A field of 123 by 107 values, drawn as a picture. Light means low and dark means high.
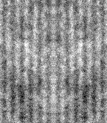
Stripes: upright, repeating 12 times. Odd rows or columns: none. Mirror symmetry: left to right.
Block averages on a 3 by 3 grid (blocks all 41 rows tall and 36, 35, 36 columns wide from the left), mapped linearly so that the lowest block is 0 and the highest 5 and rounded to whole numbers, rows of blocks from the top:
1 2 1
0 0 0
5 1 5
